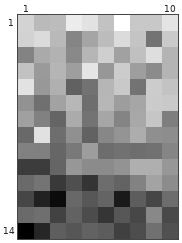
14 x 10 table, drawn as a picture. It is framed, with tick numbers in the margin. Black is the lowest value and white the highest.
Values rise toward the top. Fine speckle covers the field. The bottom left is the ninth with the lowest average. There are no regular stripes.
